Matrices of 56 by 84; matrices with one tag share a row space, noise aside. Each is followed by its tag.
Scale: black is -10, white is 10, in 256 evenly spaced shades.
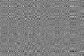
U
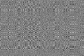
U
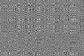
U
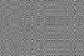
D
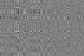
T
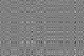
D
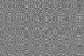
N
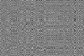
D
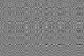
N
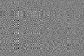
T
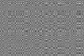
N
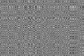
U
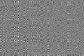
T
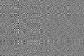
T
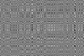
D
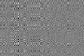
T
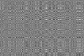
N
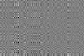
T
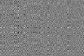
T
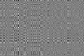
T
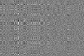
T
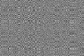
U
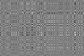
D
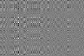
T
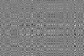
D
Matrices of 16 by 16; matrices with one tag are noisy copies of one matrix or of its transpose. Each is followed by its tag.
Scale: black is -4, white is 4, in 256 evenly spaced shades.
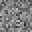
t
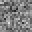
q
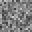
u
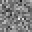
q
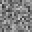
q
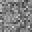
u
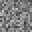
t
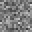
q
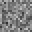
u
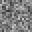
q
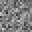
t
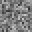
q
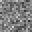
u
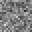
u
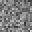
t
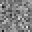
q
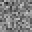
q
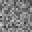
t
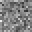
u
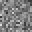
t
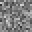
q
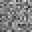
t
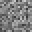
t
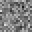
u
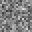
q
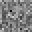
u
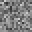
q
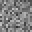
t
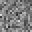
t
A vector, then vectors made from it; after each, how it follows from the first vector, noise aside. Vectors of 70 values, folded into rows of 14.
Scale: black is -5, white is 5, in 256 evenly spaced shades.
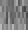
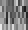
scaled up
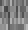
wrapped around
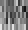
scaled up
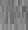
shrunk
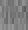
shrunk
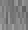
shrunk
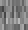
wrapped around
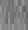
shrunk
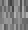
wrapped around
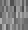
wrapped around
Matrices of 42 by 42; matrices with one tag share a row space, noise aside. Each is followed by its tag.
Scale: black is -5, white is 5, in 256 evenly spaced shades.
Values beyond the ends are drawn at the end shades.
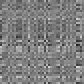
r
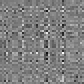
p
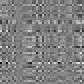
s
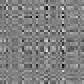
p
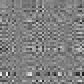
s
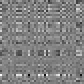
r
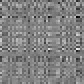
r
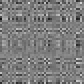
r
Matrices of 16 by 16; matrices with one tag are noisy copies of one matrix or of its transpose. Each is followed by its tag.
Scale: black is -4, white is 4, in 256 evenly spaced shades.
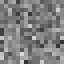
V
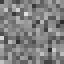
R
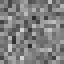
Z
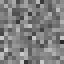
V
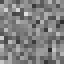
R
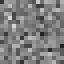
R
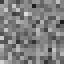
R
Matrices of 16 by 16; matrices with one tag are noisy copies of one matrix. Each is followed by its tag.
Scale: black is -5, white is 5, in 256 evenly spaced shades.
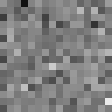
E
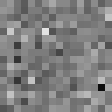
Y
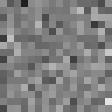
E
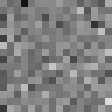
E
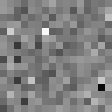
Y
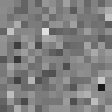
Y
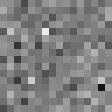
Y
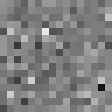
Y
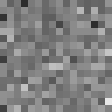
E
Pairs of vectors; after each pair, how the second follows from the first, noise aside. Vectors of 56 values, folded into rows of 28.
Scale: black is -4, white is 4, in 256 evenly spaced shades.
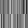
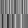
shuffled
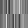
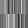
reversed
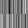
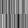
reversed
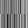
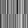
shuffled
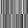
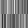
shuffled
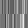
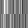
reversed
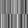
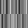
reversed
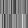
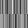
shuffled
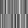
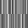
reversed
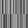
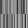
reversed
